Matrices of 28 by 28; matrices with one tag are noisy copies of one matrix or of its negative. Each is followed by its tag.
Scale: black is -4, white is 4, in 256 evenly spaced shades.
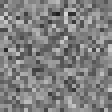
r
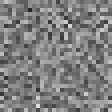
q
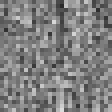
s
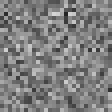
r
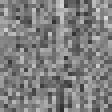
s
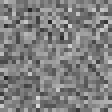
q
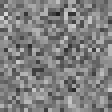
r
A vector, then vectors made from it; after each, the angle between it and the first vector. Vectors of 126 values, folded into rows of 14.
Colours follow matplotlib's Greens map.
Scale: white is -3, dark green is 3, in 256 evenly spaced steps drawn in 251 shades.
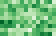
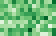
nearly opposite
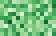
orthogonal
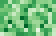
orthogonal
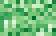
partly opposed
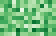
orthogonal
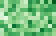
orthogonal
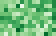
orthogonal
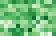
nearly opposite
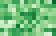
nearly opposite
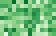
partly opposed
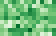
nearly opposite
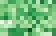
nearly opposite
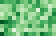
partly aligned
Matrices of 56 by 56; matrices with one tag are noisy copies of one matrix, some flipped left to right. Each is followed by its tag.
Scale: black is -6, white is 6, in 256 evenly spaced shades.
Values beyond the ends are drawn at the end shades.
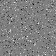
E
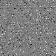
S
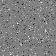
E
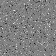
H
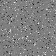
E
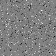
H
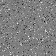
E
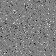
H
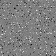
S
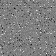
S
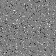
H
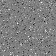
E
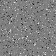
E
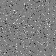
H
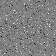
H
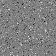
E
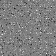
S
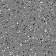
E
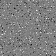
S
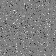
H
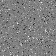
E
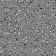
S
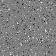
E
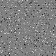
S
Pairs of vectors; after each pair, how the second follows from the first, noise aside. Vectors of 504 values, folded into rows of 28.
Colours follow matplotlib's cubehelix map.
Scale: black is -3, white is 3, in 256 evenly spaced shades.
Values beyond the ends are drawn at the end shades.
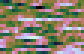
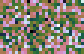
shuffled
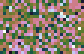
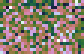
shuffled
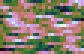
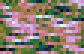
copied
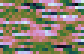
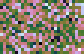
shuffled
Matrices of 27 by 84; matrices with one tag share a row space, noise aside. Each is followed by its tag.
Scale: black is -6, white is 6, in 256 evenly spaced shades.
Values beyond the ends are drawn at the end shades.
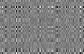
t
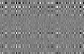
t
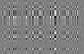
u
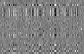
u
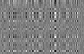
u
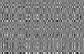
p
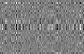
t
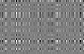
t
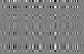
u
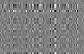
u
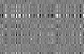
t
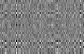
t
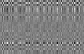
p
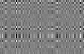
t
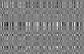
p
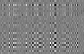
u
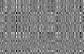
t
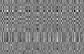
p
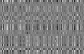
p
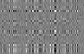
u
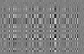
u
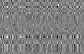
p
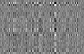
u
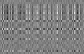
p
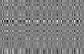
p
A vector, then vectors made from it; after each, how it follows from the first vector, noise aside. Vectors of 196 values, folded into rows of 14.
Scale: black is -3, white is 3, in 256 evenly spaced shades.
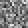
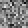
negated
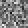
reversed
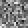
reversed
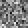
reversed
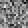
negated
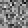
negated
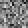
negated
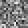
reversed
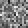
wrapped around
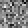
negated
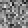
negated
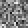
reversed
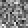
reversed
